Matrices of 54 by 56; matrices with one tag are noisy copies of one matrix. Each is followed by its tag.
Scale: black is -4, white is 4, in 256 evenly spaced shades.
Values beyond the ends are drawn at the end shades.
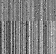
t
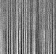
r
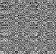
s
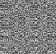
s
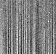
r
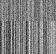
t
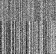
t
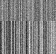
t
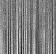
r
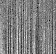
r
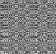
s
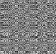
s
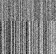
t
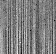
r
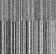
t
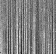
r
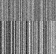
t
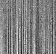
r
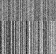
t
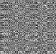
s
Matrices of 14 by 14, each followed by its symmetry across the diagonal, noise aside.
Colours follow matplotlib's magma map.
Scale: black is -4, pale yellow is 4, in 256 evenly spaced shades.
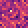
symmetric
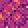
symmetric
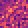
symmetric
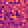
antisymmetric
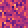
neither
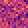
neither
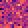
neither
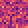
neither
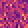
neither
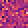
neither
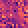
antisymmetric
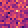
neither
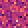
antisymmetric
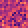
symmetric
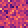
symmetric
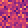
neither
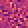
antisymmetric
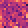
symmetric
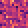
antisymmetric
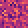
antisymmetric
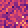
symmetric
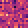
antisymmetric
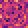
symmetric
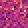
neither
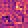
antisymmetric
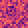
symmetric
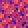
symmetric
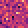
antisymmetric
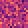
antisymmetric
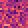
neither
